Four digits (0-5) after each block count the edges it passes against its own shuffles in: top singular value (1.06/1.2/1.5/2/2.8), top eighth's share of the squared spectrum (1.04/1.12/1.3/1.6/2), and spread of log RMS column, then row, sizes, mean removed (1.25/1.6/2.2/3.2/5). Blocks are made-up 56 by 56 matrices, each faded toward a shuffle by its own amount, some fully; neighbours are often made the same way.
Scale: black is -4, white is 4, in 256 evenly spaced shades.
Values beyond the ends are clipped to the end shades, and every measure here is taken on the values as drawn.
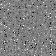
2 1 1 0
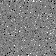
1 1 0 0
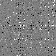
2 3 2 1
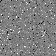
0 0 0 0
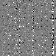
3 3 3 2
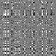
5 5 3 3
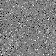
3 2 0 0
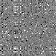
4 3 2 2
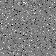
2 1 0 0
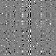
5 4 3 2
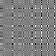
5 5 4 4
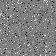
0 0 0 0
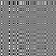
5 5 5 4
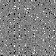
4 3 2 1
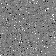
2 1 0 0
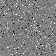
0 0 0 0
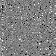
3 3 1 1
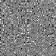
4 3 2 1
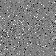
3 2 0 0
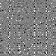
4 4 2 2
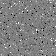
1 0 0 0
